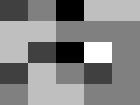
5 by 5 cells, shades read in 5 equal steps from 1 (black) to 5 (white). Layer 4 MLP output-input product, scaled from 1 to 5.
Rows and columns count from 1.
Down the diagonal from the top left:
2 4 1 2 3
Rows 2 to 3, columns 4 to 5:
3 3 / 5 3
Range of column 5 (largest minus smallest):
1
